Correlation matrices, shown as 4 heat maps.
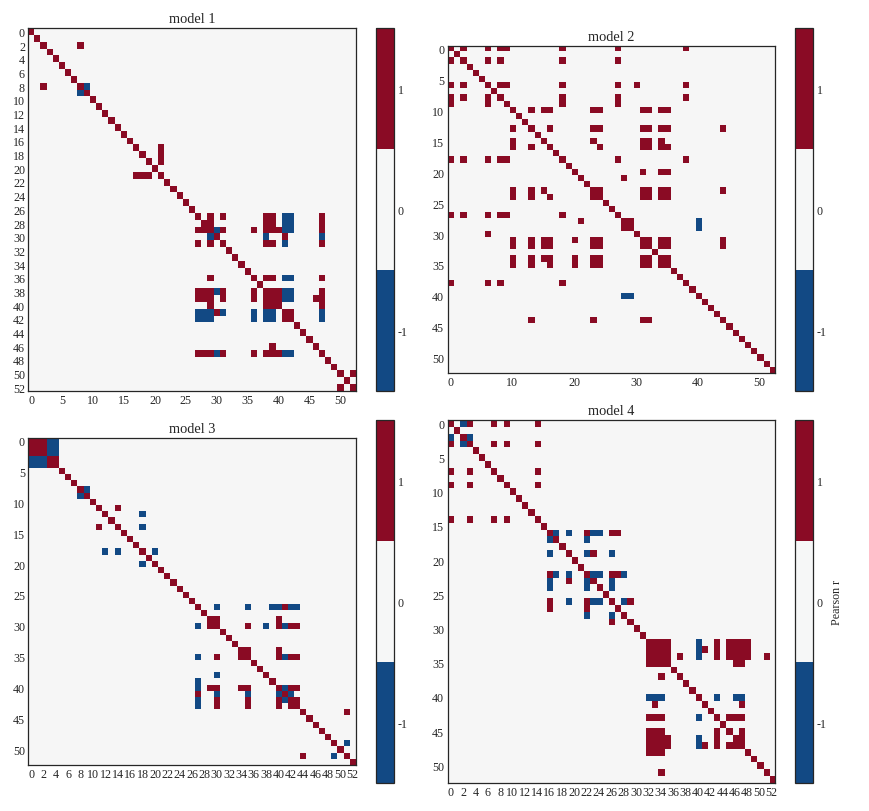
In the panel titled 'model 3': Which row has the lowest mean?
27
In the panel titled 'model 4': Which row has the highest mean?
34
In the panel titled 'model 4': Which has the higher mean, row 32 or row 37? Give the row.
32
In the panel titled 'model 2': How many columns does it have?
53
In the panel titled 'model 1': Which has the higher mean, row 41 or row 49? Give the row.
49
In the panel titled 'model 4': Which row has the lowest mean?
40
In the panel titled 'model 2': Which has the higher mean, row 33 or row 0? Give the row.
0
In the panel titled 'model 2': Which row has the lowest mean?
40
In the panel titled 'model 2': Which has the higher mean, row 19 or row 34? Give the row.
34
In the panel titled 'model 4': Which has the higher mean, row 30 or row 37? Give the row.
37
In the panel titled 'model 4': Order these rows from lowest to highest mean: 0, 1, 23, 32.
23, 1, 0, 32
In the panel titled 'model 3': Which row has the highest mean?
40
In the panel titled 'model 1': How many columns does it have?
53
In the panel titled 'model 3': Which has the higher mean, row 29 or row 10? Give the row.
29
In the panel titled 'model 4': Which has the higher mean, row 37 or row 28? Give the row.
37
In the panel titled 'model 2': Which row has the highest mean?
31
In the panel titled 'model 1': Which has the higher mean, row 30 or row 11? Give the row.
11
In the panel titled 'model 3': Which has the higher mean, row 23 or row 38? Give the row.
23
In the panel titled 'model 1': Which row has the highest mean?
39
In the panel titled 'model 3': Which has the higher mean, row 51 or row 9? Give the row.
51
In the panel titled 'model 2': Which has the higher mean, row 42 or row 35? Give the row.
35
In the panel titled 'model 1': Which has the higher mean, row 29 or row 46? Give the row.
29
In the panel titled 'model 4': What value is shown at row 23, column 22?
-1
